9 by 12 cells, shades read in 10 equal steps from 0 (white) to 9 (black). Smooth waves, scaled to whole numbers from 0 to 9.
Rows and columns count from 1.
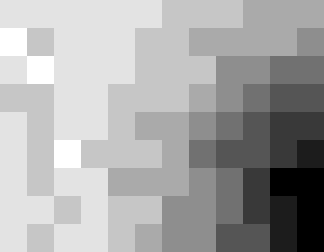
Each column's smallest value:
0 0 0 1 1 1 2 2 2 3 3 3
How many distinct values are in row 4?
6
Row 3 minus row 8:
0 -1 -1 0 -1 0 -2 -2 -1 -3 -3 -4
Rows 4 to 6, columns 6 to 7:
2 2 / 3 3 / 2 3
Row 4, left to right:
2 2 1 1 2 2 2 3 4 5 6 6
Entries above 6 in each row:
0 0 0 0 2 2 3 3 2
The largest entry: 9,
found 4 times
